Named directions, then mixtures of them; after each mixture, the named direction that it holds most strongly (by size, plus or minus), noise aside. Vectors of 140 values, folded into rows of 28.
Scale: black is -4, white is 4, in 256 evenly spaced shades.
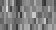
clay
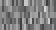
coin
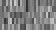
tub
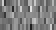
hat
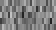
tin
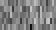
hat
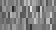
hat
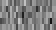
tin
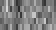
clay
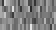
hat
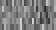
coin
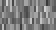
coin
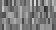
coin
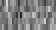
clay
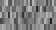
tin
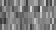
hat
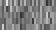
tub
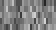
clay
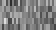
tub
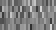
tin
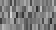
tin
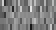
hat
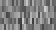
coin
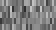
tin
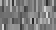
coin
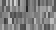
tub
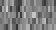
clay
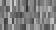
tub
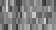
clay
